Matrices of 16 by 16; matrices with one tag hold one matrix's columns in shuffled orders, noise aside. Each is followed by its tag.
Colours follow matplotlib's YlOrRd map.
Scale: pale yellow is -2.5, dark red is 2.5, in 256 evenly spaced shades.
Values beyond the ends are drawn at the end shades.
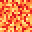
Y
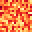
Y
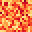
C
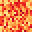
C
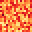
Y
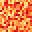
C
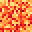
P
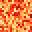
Y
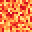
Y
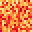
P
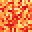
P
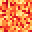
C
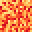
P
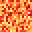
Y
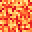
P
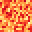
Y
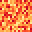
Y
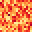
Y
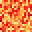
Y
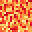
Y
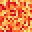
C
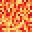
Y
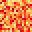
P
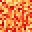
P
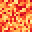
Y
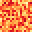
C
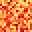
P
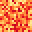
P
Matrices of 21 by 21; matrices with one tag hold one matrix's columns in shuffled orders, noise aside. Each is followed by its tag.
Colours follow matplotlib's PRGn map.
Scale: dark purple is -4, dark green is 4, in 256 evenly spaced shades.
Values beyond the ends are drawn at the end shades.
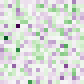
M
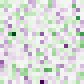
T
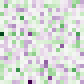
T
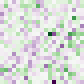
T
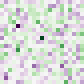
M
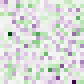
T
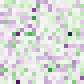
T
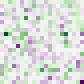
T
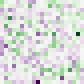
T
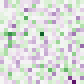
T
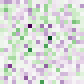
M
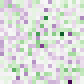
T
